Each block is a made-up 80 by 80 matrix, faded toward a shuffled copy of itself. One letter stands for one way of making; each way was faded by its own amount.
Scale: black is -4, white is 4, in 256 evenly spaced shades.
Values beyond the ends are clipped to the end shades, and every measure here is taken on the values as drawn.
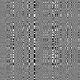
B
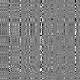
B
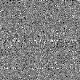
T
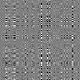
B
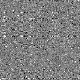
T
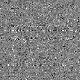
T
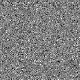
T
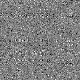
T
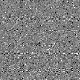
T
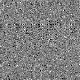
T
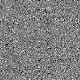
T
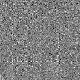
T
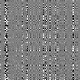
B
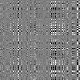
B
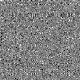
T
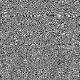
T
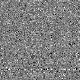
T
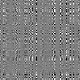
B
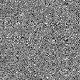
T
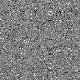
T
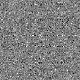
T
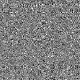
T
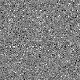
T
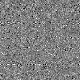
T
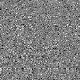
T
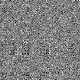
T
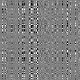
B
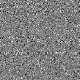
T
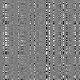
B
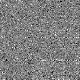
T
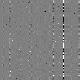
B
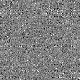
T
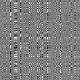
B
